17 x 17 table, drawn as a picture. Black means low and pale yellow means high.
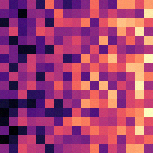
The grain is fine, like static. No row or column stands out. The field climbs toward the right. The values follow a bell shape.
